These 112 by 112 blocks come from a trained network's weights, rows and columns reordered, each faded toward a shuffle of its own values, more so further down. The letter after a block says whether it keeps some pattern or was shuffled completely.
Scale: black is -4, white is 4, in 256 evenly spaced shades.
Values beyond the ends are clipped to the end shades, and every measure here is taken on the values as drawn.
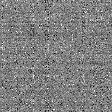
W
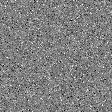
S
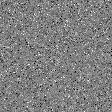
S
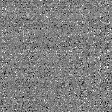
W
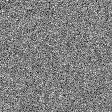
S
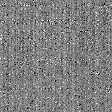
W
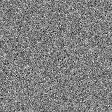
S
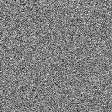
W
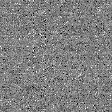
W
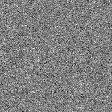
W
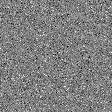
S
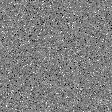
S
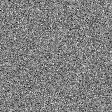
S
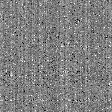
W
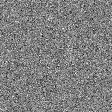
S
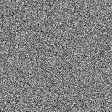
W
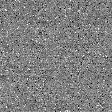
W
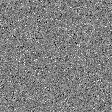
S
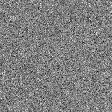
W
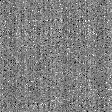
W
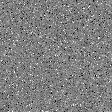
S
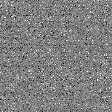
W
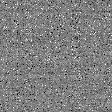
W
